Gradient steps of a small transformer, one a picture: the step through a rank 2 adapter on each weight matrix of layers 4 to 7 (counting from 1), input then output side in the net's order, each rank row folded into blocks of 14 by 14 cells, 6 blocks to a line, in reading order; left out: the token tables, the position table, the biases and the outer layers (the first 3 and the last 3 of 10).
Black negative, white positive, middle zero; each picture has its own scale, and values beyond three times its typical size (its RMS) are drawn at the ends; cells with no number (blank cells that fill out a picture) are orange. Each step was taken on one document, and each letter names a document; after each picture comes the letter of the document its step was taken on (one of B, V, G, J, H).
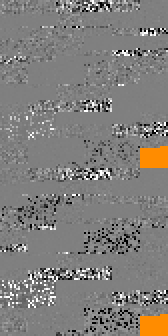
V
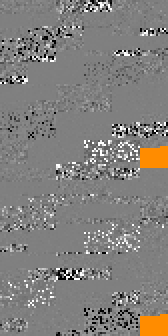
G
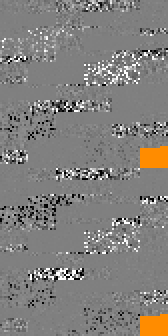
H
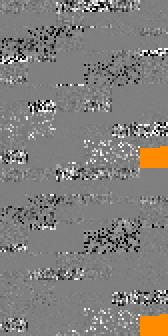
H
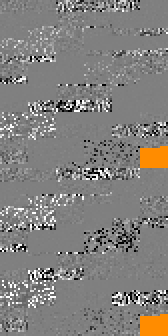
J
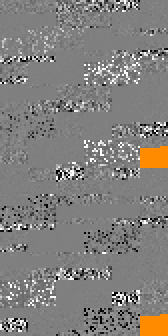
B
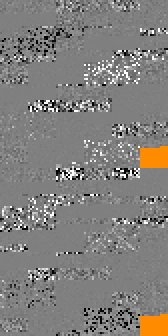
B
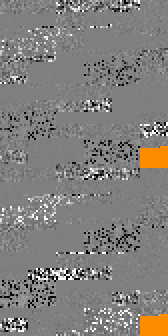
V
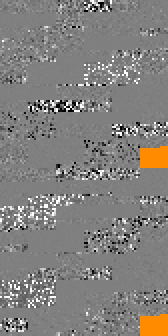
G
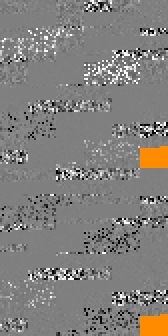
H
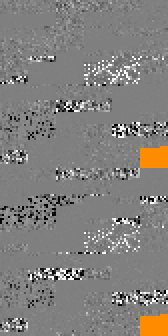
G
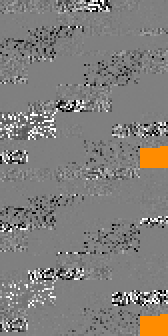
J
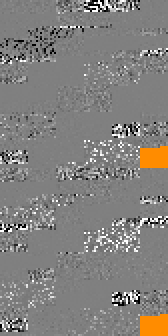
J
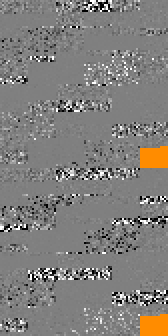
H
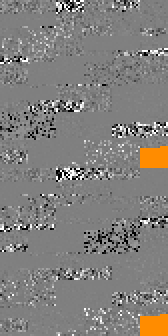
B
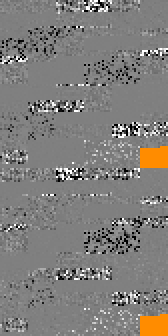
V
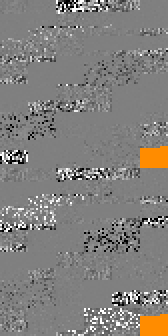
J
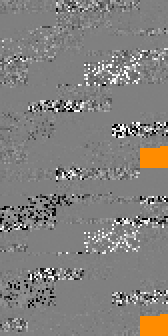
B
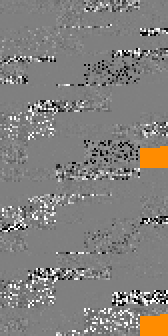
V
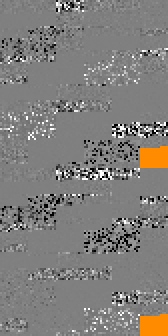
H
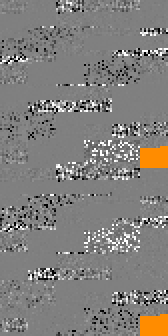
V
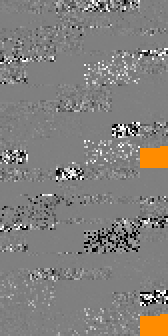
B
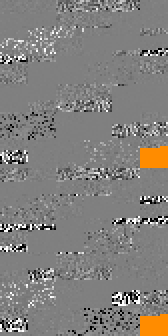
J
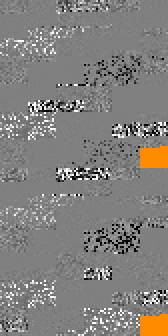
J
